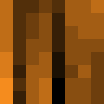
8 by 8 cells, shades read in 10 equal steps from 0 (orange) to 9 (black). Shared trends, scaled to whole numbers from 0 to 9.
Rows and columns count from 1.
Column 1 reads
2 2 2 2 1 1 0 0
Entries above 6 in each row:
0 1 1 1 1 2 1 2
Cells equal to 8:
2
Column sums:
10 50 33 27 61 31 28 32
